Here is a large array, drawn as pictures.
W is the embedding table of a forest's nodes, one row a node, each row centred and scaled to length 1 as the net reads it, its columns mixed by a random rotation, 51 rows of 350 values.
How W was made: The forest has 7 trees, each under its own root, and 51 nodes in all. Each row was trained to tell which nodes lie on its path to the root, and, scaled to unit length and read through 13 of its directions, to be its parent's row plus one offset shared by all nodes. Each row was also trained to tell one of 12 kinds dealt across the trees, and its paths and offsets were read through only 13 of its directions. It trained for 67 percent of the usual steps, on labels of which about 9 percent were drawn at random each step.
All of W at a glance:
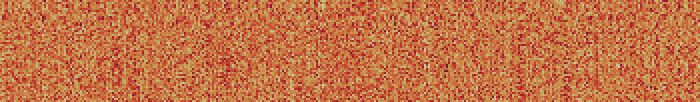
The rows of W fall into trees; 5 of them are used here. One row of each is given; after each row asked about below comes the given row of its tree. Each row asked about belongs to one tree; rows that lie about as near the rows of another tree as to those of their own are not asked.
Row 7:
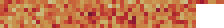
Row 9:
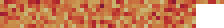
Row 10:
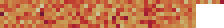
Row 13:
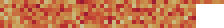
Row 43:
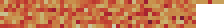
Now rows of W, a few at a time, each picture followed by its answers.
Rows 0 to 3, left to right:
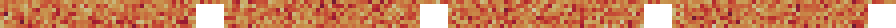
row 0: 7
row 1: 43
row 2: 13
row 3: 13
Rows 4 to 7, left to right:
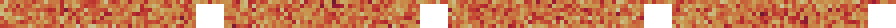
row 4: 43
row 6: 13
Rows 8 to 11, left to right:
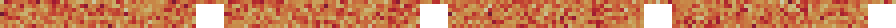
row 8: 9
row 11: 9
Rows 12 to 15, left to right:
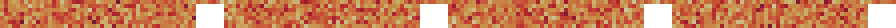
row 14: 7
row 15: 10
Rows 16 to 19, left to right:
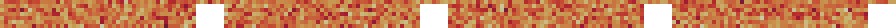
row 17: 43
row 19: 43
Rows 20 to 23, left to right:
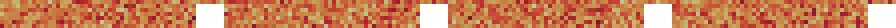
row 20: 13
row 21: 10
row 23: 7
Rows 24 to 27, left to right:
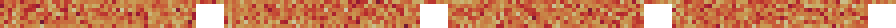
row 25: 13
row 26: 13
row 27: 13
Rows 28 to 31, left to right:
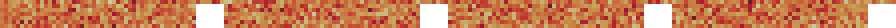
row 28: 9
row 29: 43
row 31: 13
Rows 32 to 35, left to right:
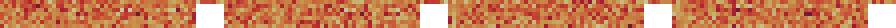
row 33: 7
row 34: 13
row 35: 13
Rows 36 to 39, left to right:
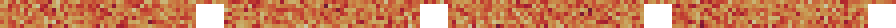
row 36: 43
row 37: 13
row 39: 9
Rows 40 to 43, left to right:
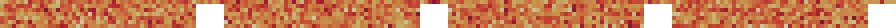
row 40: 43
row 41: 43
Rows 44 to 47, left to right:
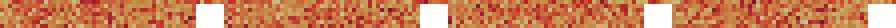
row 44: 43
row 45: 10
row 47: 43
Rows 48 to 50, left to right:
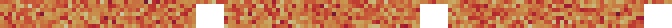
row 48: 10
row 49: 43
